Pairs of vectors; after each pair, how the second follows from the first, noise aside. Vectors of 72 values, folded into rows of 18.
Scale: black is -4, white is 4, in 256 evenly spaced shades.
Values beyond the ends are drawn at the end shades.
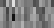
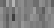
shrunk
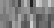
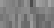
shrunk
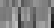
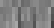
shrunk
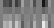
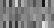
sign-scrambled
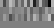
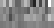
sign-scrambled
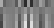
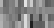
sign-scrambled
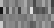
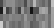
sign-scrambled
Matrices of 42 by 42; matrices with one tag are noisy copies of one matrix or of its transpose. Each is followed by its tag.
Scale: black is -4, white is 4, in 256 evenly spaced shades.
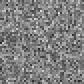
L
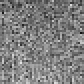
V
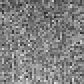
V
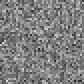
L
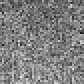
V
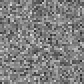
L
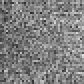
V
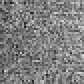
V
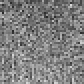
V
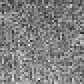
V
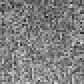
V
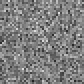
L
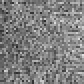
V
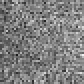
V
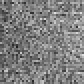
V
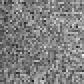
V
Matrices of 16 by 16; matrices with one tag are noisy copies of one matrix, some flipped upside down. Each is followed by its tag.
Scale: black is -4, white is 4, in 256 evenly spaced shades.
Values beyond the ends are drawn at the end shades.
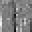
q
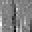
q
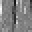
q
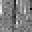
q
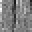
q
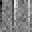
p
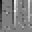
p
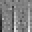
p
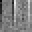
p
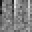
p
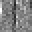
q
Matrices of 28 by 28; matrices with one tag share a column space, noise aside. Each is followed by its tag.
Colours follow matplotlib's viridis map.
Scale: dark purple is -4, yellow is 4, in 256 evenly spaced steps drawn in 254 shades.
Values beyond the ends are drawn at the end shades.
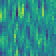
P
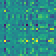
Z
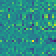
Z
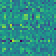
Z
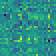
Z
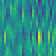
P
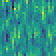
P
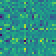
Z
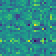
Z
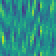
P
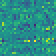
Z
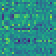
Z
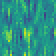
P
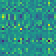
Z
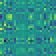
Z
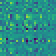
Z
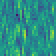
P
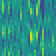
P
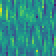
P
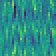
P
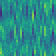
P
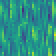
P
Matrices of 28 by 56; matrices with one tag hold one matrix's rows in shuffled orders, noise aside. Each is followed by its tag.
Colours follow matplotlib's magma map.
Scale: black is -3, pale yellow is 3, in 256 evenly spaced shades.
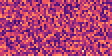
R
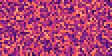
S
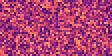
S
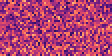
R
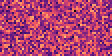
S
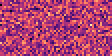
R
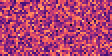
S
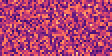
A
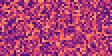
S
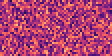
A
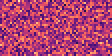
A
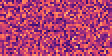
R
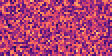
S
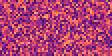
A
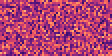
R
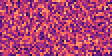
A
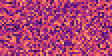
R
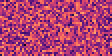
S
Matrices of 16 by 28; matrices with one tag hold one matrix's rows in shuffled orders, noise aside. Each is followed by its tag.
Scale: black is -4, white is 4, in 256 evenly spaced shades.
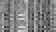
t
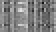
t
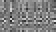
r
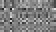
r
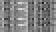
t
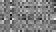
r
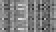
t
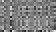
r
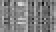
t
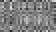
r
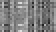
t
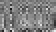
r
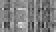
t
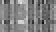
t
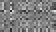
r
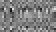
r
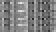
t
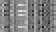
t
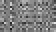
r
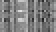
t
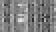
t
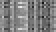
t
